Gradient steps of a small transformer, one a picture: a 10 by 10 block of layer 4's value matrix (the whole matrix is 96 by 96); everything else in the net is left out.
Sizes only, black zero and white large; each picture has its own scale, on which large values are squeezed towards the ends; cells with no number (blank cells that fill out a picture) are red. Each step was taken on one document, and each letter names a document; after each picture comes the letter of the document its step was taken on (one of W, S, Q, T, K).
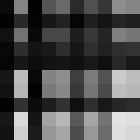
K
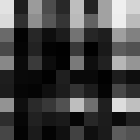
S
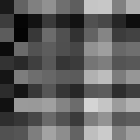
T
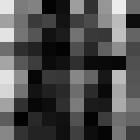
S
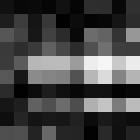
T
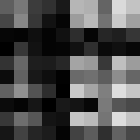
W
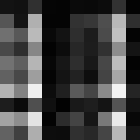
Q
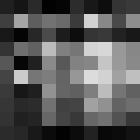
T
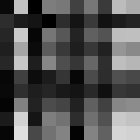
K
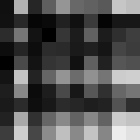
K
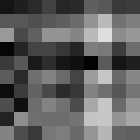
T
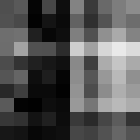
W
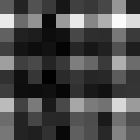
S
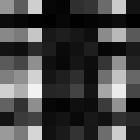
Q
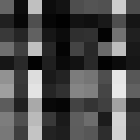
Q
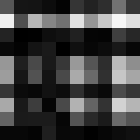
S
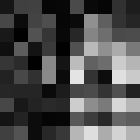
W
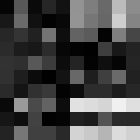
W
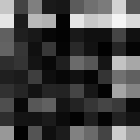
S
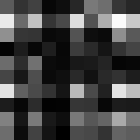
S
